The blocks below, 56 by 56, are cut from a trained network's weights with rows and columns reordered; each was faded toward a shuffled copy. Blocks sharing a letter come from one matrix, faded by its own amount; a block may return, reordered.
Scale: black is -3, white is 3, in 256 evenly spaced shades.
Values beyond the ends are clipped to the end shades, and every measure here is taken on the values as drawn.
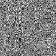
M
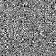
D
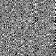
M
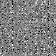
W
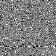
D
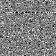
D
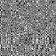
M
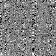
W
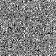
D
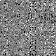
W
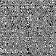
W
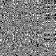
M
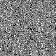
D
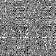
W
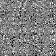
W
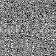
W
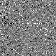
D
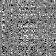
W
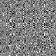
M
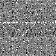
W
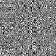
M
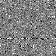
D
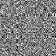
M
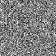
D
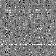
W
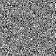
M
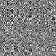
M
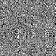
M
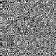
M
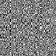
M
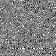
D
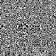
M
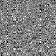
M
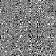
M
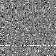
W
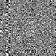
M
